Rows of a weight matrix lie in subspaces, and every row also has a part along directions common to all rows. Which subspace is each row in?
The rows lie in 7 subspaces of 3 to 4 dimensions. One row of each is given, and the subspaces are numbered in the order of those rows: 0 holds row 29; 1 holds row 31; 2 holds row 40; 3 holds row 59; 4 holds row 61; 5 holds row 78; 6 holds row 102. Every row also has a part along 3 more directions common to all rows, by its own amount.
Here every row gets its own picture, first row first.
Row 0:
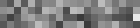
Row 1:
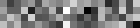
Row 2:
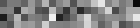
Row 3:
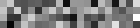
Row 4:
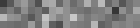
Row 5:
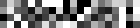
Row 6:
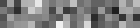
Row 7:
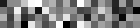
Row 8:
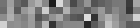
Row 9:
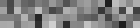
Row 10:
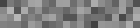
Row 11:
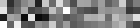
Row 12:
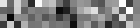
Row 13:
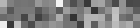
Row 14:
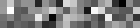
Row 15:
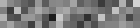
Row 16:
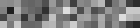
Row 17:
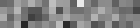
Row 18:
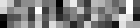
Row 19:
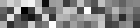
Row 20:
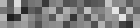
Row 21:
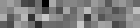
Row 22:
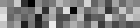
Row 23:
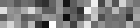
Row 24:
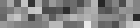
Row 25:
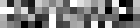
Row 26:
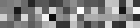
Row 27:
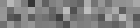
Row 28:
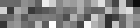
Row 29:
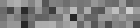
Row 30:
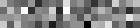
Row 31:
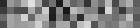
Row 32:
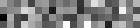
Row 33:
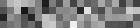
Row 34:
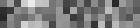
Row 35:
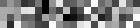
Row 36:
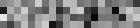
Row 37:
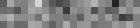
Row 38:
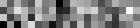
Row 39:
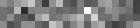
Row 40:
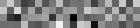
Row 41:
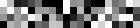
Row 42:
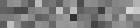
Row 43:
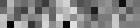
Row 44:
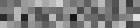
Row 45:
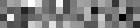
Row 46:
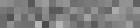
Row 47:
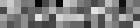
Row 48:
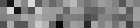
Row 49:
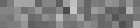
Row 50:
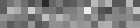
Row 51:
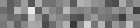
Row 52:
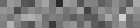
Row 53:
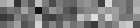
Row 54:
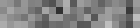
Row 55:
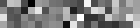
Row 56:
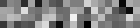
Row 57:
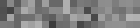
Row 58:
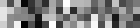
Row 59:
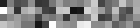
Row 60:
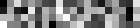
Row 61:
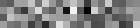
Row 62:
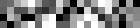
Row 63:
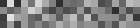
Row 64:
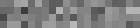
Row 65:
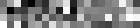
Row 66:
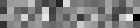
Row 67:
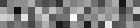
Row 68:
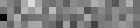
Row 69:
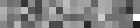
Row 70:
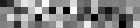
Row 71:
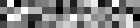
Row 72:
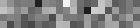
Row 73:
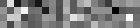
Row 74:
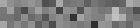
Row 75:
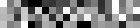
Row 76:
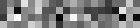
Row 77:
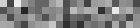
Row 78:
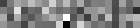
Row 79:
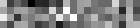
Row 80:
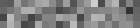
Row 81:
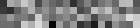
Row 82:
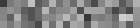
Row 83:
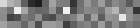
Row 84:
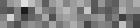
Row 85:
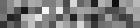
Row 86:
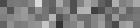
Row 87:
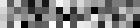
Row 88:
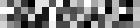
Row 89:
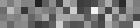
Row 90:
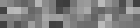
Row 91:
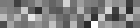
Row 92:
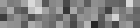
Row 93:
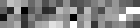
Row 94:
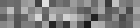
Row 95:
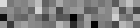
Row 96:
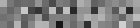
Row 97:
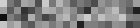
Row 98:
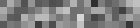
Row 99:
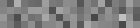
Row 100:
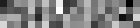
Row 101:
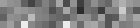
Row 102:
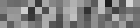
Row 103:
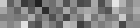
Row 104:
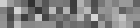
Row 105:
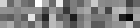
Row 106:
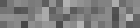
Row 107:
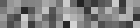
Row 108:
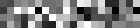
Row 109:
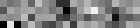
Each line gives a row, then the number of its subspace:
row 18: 6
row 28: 6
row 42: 0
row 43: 3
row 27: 4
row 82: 5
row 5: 5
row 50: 3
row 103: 5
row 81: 1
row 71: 2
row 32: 5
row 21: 3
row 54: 6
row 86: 4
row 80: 2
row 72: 4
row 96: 4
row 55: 1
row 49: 4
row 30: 6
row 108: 5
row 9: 4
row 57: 1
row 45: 0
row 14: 4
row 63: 2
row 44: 5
